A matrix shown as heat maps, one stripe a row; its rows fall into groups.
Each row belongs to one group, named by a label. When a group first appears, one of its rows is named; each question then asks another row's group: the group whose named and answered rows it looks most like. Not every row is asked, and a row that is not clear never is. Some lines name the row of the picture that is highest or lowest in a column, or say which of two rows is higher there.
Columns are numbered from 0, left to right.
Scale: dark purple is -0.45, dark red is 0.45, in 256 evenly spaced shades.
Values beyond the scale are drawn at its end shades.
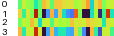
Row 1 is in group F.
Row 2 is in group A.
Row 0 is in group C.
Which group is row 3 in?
F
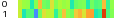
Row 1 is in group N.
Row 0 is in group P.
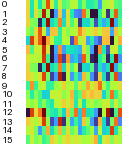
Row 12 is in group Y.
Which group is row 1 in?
F
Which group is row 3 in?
A
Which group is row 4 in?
Y
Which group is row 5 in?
F
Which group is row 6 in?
F
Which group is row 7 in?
P
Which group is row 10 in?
N
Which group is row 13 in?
F
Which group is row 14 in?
P
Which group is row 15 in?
C
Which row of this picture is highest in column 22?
6
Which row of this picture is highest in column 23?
12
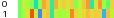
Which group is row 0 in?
C
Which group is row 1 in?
A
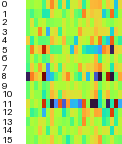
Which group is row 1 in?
N
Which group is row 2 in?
A
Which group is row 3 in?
A
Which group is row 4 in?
N
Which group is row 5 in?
Y
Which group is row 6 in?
C
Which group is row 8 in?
Y
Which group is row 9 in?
C
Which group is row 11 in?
F
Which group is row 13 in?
N
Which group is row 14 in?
A
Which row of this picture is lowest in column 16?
11
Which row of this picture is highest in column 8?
11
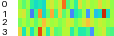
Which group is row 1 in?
P
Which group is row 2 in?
C
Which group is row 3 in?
P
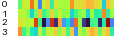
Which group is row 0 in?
A
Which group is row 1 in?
P
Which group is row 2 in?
F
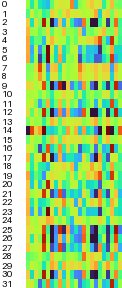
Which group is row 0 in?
N
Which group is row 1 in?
C
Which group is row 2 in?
F
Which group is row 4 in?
N
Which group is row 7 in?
A
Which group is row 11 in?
P
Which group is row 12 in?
F
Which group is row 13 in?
C
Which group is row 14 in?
Y
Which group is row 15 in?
C
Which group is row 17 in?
F
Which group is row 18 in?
N
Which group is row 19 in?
N
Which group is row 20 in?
P
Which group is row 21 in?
F
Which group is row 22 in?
N
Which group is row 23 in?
P
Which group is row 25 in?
F
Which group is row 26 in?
F
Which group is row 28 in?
N
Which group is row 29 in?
C
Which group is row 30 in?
F
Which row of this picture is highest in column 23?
14
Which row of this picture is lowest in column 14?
3
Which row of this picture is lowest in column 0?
14
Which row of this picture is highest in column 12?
14
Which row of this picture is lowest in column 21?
14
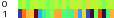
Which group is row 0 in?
A
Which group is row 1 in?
Y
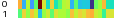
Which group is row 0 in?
P
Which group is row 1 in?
A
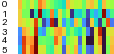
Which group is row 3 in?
Y
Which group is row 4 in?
Y
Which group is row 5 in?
Y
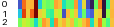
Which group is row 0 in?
Y
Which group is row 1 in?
Y
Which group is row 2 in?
C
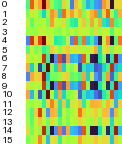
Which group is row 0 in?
Y
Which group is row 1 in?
C
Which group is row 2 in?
N
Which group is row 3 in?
A
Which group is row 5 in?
C
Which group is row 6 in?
F
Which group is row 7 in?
P
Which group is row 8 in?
Y
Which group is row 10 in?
P
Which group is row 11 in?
C
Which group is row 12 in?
A
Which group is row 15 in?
A
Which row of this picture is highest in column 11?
1
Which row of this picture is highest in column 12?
4
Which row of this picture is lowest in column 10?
11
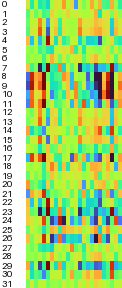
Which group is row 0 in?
N
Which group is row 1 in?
C
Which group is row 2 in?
A
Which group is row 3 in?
A
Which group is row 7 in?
P
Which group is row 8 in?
Y
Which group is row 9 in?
Y
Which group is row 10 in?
Y
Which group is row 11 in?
Y
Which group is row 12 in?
A
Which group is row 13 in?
A
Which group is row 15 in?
A
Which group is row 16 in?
P
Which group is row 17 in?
Y
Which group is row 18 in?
C
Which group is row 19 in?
C
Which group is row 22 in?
P
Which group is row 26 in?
F
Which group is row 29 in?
P
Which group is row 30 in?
N
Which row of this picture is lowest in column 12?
0
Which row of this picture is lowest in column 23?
24
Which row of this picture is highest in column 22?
24
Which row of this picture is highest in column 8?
24
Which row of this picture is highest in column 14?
11
